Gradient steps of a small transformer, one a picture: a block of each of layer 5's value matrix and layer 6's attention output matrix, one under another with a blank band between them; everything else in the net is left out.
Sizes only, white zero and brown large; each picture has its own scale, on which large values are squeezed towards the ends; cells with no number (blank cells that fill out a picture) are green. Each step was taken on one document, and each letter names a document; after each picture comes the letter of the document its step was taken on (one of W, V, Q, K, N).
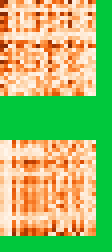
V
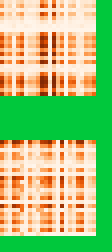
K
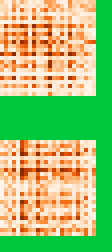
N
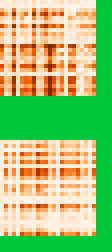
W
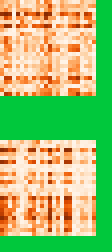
V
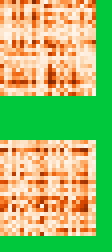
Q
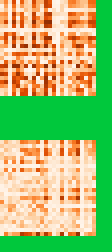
W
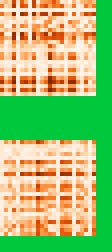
N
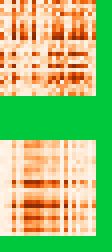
Q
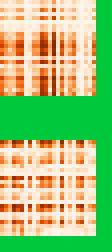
K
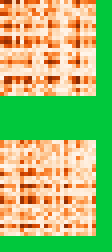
V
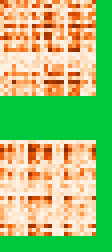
V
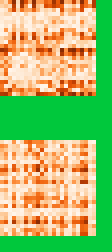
Q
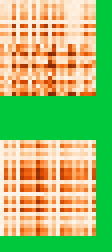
N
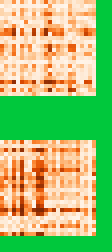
N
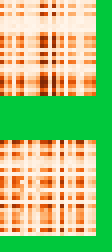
K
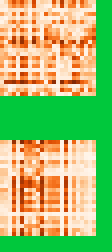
Q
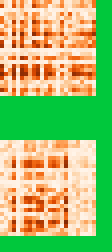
Q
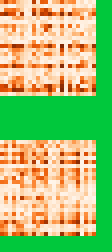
W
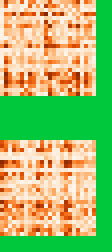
V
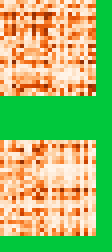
W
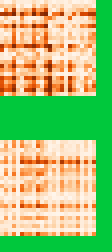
W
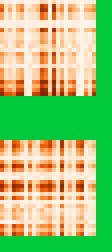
K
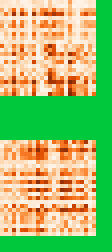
N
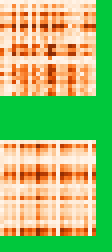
N
